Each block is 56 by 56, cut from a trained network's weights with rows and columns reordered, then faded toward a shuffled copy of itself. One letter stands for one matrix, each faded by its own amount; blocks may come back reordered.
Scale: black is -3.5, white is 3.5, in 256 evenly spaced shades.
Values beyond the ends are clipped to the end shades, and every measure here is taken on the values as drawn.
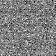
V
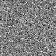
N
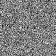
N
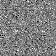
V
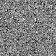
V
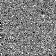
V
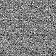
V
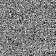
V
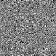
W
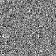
W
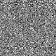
N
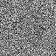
N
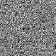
W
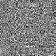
W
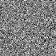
N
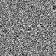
N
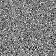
N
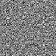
W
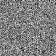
N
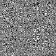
W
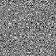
W
